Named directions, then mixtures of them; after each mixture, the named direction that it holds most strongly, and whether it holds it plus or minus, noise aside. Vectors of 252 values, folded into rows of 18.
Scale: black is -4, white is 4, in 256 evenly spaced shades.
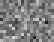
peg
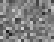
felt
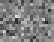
peg, plus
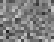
felt, plus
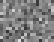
felt, plus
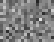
felt, plus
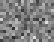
peg, minus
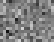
felt, plus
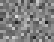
peg, plus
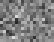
peg, plus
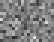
peg, minus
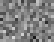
peg, plus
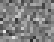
peg, plus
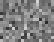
peg, plus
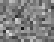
felt, minus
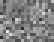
felt, minus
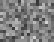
peg, minus
